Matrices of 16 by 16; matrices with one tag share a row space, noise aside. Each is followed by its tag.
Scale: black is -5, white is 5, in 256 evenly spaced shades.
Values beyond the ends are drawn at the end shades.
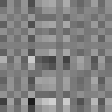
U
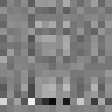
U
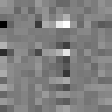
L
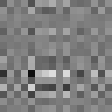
U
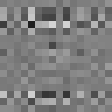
U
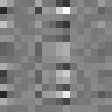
L
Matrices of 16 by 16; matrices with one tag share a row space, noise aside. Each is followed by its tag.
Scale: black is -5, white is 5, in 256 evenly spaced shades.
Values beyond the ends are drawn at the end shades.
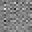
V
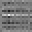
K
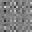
V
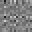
V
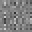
V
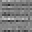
K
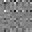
V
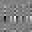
V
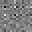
V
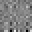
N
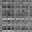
K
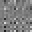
V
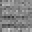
K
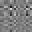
N
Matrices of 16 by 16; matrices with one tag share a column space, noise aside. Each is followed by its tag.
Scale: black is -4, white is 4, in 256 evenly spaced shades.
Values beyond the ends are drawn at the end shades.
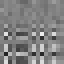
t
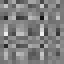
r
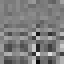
t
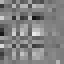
r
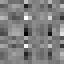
r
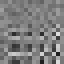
t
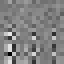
t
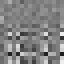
t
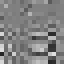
t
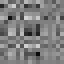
r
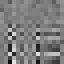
t
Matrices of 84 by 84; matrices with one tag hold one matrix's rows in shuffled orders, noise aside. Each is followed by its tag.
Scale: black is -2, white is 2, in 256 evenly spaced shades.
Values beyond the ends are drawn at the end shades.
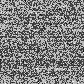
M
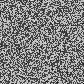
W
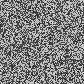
W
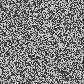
W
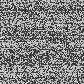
M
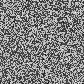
W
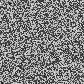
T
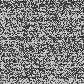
M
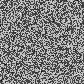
W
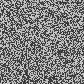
W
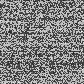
M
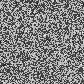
T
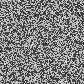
T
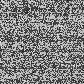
M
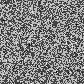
T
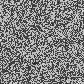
W
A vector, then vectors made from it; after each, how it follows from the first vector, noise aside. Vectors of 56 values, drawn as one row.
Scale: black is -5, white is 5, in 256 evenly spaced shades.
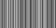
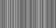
shrunk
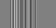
partly zeroed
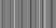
partly zeroed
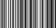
scaled up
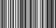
scaled up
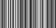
scaled up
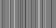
partly zeroed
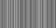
shrunk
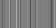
partly zeroed
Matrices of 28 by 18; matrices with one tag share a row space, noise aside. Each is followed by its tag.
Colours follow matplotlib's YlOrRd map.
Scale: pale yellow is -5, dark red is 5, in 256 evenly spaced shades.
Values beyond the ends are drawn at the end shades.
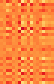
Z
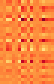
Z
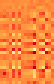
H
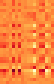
H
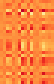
Z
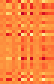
Z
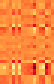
H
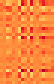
Z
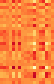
H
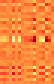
H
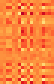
Z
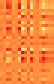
Z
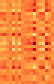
H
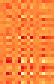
Z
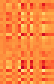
Z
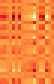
H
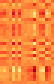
H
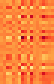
Z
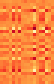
H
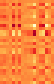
H
